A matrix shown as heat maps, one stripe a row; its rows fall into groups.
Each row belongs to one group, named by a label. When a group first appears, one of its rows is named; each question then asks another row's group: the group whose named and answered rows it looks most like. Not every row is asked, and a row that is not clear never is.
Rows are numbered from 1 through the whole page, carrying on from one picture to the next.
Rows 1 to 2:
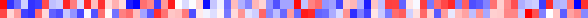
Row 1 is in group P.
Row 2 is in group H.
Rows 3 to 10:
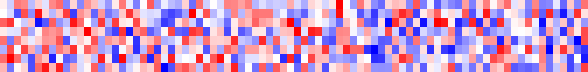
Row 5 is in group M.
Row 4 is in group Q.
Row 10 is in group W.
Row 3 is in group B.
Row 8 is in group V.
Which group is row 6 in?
P
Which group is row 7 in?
W
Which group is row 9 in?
H
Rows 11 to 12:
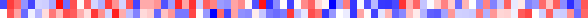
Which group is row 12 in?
P
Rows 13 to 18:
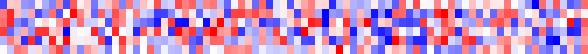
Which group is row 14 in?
M
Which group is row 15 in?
P
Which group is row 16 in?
W
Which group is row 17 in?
M
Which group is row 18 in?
B
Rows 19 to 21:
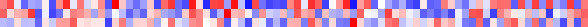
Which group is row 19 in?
P
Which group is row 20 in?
V
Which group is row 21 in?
P
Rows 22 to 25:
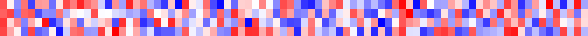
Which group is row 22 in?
Q
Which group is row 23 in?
V
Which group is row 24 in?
H
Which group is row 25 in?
M
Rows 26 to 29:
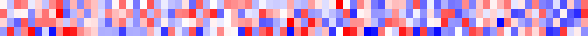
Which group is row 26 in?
B
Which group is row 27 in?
W
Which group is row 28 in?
B
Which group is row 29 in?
V
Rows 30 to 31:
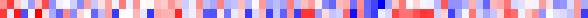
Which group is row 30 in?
H
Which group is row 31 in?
H
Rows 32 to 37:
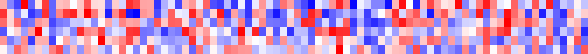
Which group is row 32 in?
Q
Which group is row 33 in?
P
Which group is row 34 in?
H
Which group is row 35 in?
Q
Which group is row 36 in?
Q
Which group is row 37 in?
B
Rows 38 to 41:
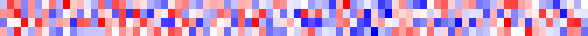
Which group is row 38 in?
M
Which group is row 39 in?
H
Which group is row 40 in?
Q
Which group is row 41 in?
H
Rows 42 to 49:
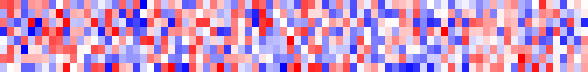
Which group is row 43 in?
W
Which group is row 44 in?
V
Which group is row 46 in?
B
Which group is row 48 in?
V
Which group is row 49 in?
P
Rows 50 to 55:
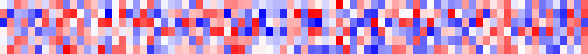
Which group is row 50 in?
B
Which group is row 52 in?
Q
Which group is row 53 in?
P
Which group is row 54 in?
B
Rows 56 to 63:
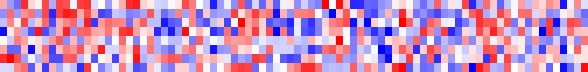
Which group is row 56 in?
Q
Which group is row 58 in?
Q
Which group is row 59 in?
Q
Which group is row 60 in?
B
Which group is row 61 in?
Q
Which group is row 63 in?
B
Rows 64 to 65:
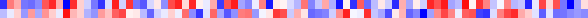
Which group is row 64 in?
W
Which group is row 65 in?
M
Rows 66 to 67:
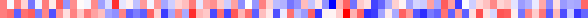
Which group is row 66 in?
W
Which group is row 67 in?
V
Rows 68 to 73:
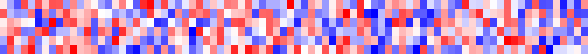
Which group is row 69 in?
V
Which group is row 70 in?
M
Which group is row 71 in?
H
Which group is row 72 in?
M
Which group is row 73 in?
V
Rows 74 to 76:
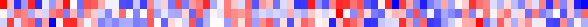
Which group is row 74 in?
V
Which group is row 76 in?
V
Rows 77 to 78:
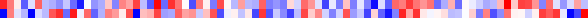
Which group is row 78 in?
W
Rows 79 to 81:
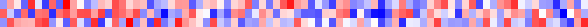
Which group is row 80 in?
Q
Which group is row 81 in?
W
